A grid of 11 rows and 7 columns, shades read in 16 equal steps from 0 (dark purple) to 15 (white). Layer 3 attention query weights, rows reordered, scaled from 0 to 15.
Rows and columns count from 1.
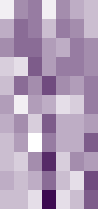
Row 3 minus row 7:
-2 -2 -6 4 0 -3 -1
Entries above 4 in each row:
7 7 7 7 6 7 7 7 6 6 6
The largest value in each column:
14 14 15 14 13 13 11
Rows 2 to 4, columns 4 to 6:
11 7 8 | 9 10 7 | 9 7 7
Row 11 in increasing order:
0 5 11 11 11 13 13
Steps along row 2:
down up up down up up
